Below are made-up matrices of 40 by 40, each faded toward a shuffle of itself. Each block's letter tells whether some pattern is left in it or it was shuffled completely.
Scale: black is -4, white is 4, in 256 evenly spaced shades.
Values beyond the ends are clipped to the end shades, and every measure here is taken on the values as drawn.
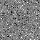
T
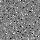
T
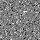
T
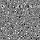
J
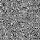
J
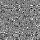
J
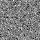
T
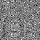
J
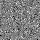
T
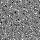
T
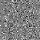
J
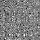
J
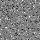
T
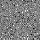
J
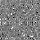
J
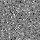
T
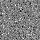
T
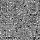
J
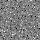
T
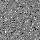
T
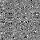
J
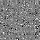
J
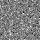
T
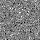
T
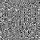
J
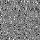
J
